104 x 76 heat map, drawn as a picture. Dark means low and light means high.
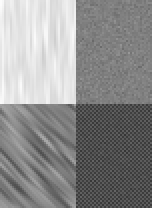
The table splits into 2 rows of 2 panels. Panel 1,1: very high, streaked downward, faint in contrast. Panel 1,2: middling, fine-grained, faint in contrast. Panel 2,1: middling, slanting down to the right. Panel 2,2: low, checkered.
